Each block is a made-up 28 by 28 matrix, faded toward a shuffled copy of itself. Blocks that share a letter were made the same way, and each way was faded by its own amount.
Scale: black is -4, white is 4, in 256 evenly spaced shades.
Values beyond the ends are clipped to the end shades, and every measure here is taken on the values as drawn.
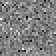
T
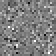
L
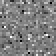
T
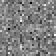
L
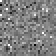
L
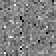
L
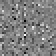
L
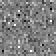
T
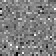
T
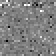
T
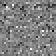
T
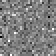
L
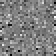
L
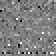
T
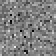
T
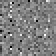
L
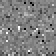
T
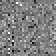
L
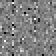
L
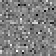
T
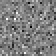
T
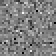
T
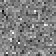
T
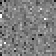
L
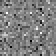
L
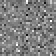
L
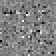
T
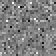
T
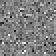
T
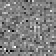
T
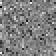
L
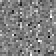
L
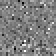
T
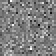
L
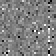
L
